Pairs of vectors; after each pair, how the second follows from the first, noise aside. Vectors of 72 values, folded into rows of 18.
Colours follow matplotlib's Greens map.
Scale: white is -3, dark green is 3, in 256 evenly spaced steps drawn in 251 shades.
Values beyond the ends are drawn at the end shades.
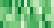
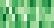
wrapped around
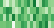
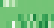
partly zeroed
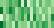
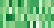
wrapped around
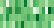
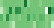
partly zeroed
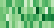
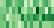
copied
